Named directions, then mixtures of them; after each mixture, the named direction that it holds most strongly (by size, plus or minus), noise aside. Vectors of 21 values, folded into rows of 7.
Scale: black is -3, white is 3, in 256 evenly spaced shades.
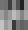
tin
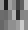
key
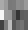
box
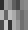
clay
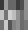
clay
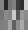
key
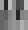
key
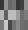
clay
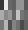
key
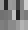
key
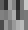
key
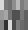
clay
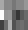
box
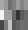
box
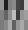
key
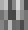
key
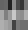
tin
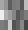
box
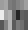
box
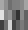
box
